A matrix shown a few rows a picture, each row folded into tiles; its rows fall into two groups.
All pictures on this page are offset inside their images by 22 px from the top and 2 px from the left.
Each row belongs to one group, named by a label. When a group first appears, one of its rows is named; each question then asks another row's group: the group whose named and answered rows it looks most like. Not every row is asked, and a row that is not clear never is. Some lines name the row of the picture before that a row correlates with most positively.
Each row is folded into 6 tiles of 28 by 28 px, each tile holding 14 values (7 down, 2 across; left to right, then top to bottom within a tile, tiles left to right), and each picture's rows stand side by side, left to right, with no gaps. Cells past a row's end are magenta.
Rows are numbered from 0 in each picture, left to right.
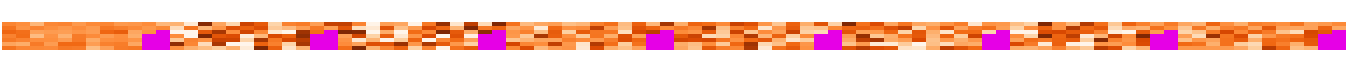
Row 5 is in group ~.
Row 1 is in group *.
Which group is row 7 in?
*
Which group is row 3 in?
*
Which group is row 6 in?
*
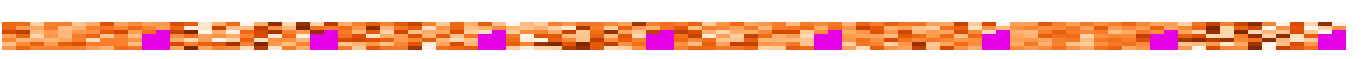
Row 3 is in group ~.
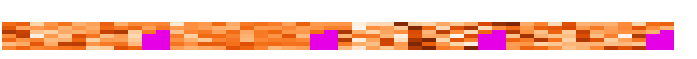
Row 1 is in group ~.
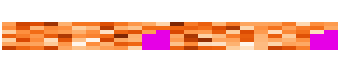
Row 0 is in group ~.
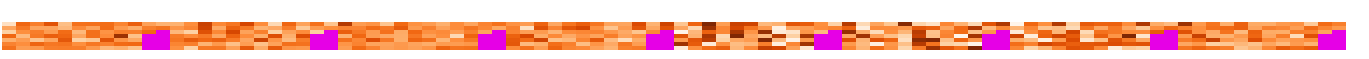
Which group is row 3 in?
*
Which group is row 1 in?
*
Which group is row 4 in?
*
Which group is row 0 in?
~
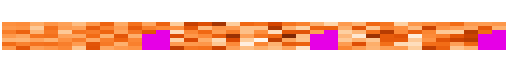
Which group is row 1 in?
~
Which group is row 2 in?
*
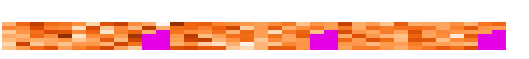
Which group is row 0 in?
*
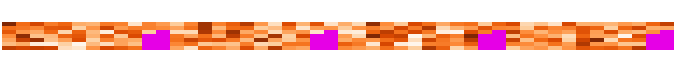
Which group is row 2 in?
*
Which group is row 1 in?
*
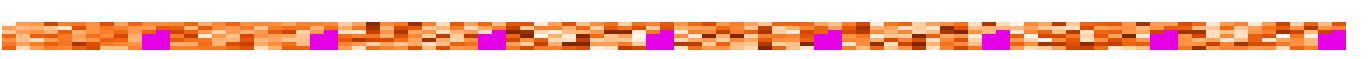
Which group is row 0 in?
~
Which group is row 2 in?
*
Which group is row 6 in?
~
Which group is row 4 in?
*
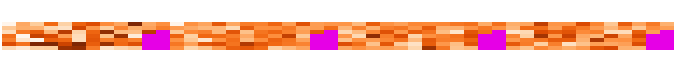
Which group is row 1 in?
~
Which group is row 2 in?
*
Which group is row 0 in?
~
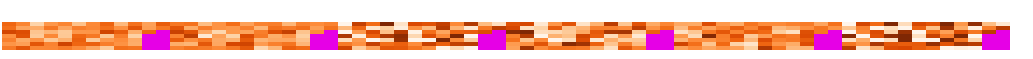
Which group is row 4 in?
*
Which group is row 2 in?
~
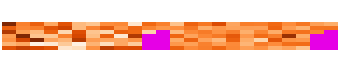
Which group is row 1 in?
~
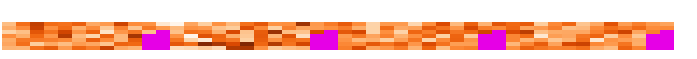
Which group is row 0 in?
*
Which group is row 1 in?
~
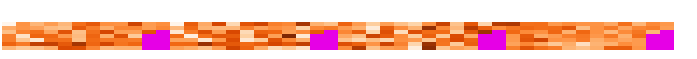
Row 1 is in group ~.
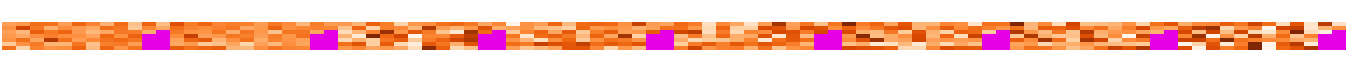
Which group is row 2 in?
*
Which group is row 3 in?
~
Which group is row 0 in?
*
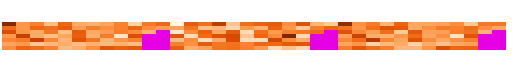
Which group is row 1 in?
~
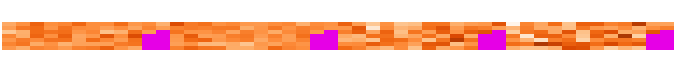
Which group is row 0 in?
*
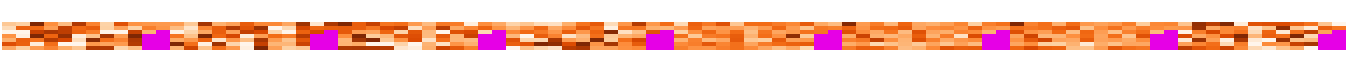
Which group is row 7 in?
~
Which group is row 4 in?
~
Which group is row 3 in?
~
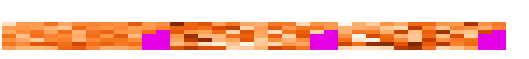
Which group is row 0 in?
~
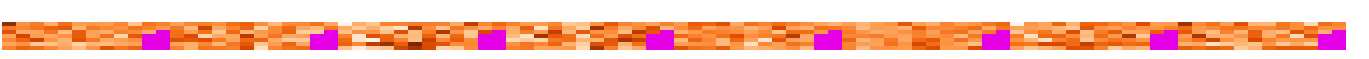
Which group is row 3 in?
*
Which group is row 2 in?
~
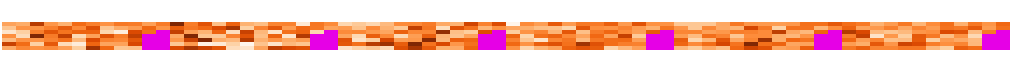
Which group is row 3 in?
~
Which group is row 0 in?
*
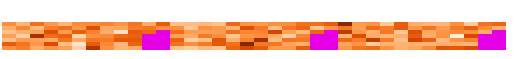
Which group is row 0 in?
*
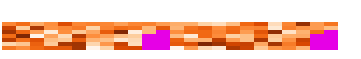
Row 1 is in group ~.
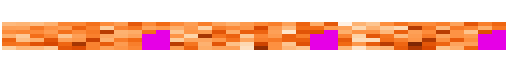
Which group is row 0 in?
~
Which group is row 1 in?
*
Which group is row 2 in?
~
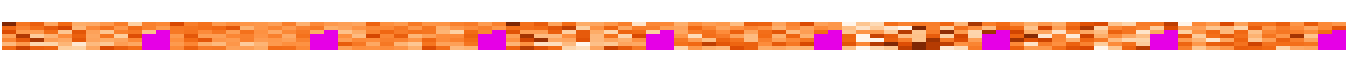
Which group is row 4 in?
~
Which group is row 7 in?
~
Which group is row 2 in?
*
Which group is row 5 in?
~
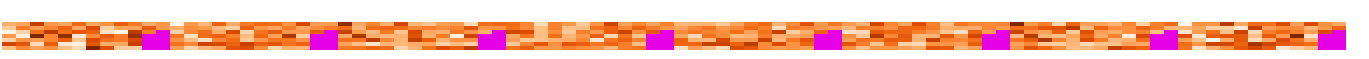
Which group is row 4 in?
~
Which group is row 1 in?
~
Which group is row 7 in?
~
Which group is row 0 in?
*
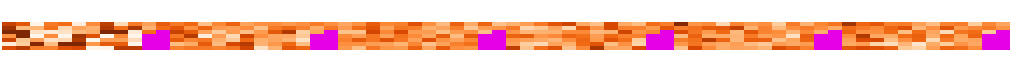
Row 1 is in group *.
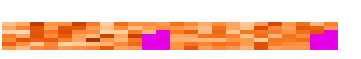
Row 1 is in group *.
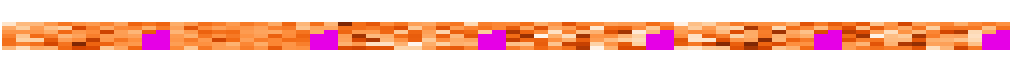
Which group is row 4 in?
~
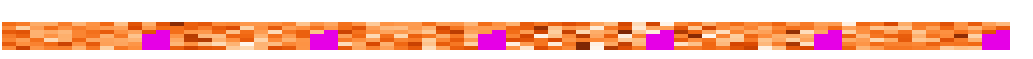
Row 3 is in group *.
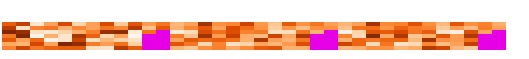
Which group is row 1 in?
*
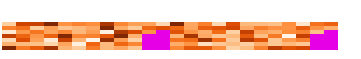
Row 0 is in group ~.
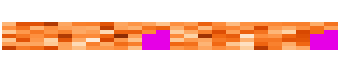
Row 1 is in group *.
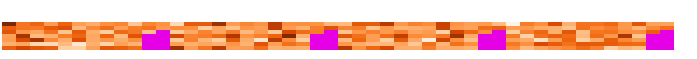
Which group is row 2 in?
~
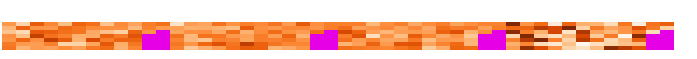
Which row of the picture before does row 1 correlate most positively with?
3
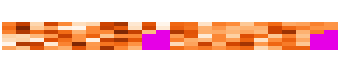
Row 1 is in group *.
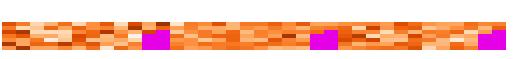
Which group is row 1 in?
~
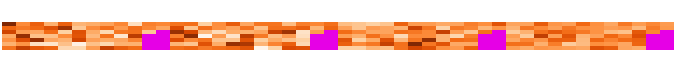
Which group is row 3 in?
*
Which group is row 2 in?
~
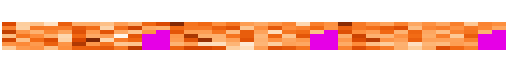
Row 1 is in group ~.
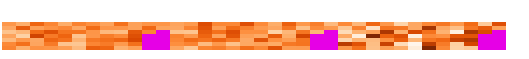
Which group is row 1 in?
*
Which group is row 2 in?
*
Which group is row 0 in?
*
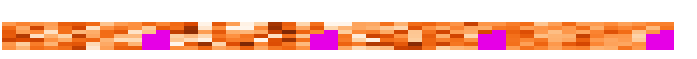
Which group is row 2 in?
~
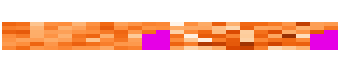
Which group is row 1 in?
~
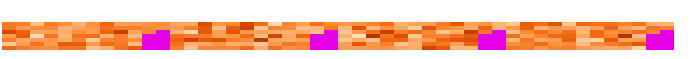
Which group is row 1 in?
*
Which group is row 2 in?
*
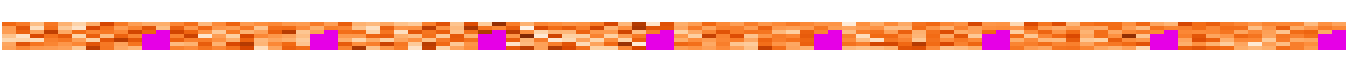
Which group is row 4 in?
*
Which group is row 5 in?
~
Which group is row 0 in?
*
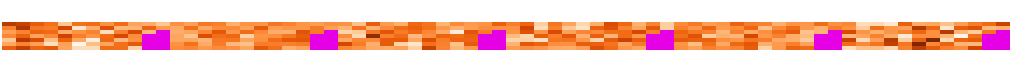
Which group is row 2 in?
*
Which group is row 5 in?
~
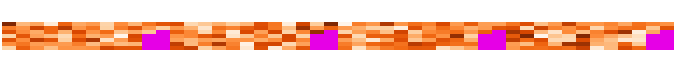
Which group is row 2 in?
~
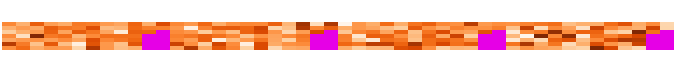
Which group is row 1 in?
*
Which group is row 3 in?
*
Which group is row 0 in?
*
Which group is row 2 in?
~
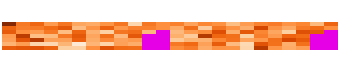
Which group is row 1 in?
*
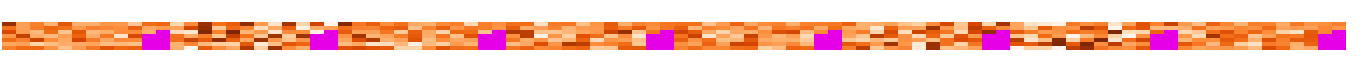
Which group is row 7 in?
*
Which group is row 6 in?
~
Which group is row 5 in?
*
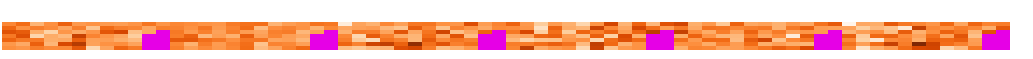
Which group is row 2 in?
~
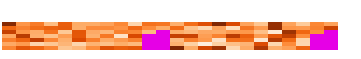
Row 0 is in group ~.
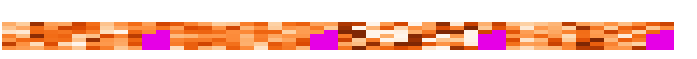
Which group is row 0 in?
*
